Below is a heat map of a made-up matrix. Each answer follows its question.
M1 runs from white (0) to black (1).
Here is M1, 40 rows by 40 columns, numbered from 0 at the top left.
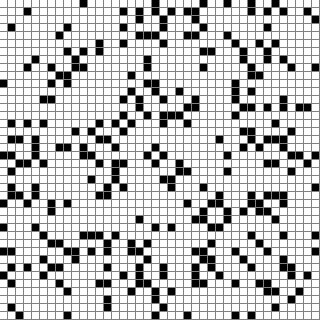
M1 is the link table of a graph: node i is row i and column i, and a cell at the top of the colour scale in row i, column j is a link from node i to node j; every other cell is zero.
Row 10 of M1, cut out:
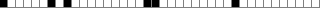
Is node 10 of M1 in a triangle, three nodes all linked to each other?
yes
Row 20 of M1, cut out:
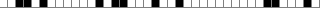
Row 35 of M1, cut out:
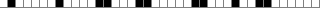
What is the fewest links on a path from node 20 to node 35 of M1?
2
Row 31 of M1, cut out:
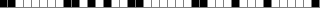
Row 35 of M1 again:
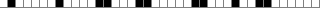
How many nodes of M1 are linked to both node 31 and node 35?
7
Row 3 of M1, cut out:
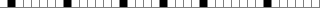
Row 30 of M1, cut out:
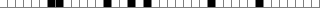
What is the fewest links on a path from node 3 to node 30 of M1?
3
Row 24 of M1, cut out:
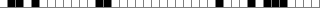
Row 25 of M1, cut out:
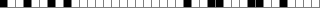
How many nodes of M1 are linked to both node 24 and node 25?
3
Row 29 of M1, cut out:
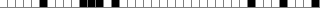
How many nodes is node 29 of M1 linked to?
8
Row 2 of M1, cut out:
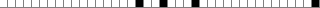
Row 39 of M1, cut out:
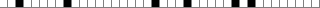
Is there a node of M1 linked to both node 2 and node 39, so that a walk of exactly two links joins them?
no
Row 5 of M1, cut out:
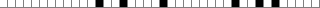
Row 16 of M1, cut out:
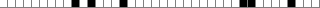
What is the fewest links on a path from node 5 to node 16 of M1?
2
